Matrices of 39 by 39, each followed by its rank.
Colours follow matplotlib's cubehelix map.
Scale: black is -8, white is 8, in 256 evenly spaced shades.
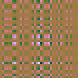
one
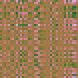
two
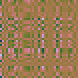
two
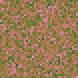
full rank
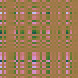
one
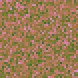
full rank
